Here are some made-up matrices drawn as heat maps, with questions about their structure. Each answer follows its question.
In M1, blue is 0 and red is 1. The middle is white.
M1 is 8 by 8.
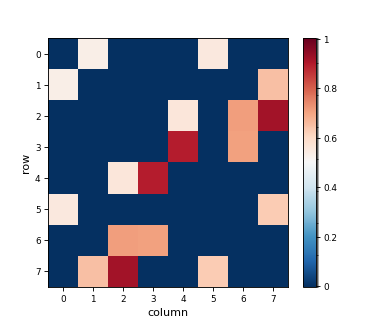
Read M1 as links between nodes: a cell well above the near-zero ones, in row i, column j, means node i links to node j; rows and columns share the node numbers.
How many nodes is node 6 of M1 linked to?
2
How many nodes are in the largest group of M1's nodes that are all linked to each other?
2
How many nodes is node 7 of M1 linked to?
3
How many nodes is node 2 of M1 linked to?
3
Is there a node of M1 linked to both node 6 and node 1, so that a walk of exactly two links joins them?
no
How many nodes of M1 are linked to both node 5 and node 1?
2
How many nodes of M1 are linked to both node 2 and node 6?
0
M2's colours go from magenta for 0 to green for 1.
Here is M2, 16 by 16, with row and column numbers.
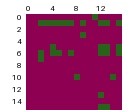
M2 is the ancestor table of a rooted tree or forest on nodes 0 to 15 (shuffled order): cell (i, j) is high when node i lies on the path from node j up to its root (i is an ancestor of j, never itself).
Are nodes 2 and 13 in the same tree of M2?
yes
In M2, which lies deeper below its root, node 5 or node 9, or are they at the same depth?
the same depth
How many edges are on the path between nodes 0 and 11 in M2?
1
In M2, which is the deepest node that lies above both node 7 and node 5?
6
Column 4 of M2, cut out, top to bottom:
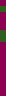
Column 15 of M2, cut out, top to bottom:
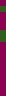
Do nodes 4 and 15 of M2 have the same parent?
yes
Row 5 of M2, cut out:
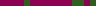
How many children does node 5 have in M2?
2
